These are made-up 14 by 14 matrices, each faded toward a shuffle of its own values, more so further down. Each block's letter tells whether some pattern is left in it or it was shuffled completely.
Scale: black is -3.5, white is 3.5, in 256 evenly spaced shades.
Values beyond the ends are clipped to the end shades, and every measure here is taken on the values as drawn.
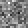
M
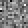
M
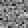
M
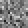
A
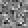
M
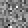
A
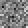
M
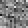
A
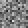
A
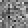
M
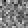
A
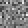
M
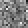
A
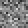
M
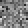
M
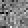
A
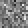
M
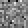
M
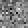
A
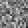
M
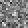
A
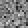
M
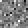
M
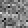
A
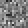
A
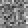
A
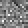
M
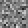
A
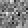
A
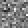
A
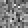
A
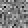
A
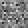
A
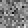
M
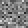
M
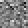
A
